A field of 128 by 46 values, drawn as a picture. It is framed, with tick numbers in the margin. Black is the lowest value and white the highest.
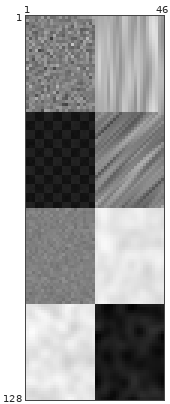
The table splits into 4 rows of 2 panels. Panel 1,1: middling, fine-grained. Panel 1,2: high, streaked downward. Panel 2,1: very low, checkered, faint in contrast. Panel 2,2: middling, slanting up to the right. Panel 3,1: middling, fine-grained, faint in contrast. Panel 3,2: very high, blotchy, faint in contrast. Panel 4,1: very high, blotchy, faint in contrast. Panel 4,2: very low, blotchy, faint in contrast.
